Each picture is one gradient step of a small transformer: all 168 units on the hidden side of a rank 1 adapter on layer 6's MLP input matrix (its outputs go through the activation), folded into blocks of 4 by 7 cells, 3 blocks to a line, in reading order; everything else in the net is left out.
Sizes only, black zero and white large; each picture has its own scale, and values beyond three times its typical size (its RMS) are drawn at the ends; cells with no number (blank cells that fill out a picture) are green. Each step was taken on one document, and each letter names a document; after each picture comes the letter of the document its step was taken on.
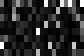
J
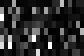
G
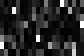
J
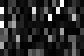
G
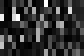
J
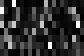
G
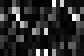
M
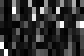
J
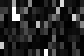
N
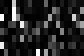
N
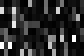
G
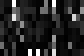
N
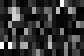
G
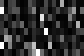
G
